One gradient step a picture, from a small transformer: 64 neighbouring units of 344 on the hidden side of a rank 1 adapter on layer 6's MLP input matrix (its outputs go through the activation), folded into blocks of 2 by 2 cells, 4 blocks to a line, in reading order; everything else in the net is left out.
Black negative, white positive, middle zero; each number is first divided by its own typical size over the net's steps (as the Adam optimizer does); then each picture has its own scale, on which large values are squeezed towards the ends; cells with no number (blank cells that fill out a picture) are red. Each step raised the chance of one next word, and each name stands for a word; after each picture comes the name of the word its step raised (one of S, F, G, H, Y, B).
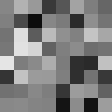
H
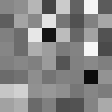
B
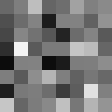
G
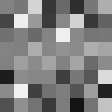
B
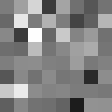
B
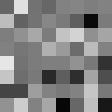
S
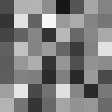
B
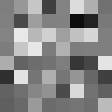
H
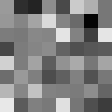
G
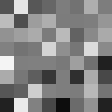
S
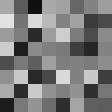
G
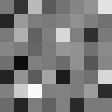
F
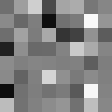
G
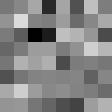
B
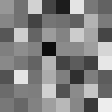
H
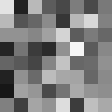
F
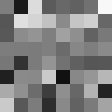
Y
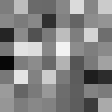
H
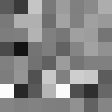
Y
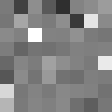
Y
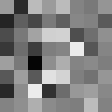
F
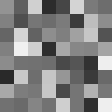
H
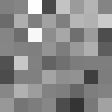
B
